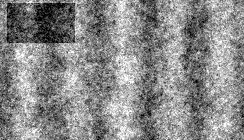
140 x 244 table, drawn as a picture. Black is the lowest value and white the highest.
Odd patch: lower, in the top left. Ninth with the lowest average: top left. Grain: blotchy. Stripes: upright, repeating 5 times. Histogram: bell-shaped.
